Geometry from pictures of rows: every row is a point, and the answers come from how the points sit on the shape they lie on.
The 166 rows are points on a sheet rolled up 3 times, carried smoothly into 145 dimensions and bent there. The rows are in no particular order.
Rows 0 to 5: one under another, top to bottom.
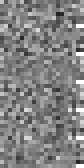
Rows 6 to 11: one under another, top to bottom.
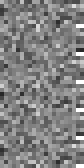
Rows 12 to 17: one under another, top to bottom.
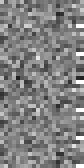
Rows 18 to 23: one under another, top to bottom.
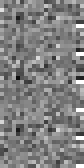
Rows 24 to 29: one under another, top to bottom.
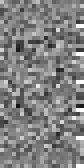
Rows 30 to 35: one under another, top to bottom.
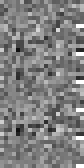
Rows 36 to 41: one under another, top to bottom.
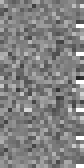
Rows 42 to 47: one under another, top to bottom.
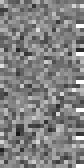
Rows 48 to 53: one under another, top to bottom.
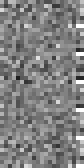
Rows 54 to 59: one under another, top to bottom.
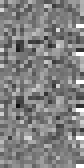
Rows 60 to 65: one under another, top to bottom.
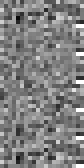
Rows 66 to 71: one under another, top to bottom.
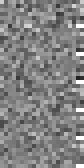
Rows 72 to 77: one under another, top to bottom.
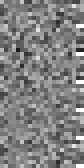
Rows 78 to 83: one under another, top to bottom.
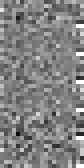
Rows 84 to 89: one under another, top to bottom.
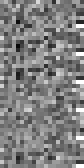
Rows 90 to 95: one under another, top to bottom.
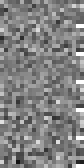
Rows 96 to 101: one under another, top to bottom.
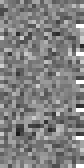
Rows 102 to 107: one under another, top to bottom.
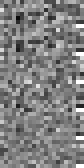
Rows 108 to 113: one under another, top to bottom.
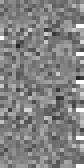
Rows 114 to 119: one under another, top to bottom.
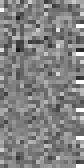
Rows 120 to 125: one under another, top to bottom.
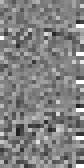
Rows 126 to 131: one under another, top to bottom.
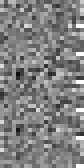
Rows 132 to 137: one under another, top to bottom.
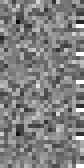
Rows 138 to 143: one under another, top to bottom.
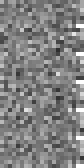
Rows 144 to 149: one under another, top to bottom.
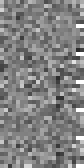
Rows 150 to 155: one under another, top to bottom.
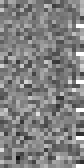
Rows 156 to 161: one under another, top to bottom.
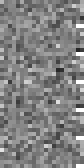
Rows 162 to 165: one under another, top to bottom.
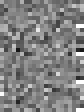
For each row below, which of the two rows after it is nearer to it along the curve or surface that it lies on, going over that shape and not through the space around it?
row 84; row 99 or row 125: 125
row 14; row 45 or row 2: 45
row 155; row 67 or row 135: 67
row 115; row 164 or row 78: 78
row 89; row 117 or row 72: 117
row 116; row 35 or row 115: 35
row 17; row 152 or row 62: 152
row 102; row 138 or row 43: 43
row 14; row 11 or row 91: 91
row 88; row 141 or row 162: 162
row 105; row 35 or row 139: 139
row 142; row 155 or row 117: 117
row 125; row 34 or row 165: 34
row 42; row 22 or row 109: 22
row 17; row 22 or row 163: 163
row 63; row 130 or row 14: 14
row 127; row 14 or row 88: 88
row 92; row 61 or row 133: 61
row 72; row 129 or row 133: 129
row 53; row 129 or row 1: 129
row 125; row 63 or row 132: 132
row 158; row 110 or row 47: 47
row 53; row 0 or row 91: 0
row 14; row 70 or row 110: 70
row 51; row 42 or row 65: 42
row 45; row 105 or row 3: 3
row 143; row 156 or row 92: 156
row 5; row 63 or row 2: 2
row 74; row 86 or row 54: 86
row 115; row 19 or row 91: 91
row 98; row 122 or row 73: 122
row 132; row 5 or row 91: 91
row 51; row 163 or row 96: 96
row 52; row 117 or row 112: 112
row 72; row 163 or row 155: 163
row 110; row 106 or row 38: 106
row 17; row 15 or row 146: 146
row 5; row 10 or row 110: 110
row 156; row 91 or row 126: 126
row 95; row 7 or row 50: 50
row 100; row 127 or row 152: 152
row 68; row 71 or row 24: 24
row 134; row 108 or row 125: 108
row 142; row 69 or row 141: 69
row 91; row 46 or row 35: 46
